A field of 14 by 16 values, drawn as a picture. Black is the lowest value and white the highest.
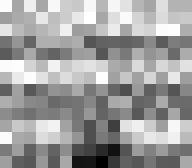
No single row or column stands out from its neighbours. The ninth with the lowest average is the bottom middle. An odd patch, lower than its surroundings, sits in the bottom middle. Stripes running across repeat 3 times from top to bottom.
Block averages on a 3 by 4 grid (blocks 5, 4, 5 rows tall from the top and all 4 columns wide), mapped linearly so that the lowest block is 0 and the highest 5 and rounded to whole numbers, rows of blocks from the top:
4 5 4 4 / 5 4 3 3 / 3 1 0 3
